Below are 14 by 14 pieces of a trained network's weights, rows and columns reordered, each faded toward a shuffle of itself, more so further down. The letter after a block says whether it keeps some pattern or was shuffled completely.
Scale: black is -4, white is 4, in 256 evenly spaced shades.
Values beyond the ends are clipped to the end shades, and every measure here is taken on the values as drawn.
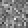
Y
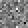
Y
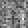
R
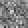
Y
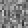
R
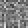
R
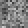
R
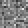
Y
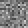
R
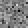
Y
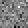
Y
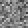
R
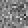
Y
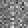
R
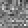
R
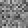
R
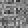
R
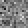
Y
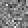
Y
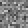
Y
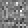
R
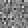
R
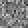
Y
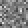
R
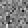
Y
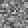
Y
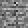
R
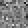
Y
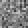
Y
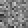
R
